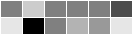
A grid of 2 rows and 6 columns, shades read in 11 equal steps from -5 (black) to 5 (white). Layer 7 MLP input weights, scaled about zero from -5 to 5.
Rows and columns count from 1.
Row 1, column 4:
0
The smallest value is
-5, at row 2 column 2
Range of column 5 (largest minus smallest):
1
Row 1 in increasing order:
-2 0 0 0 0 3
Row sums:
1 6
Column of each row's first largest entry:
2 1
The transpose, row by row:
0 4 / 3 -5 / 0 0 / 0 2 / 0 1 / -2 4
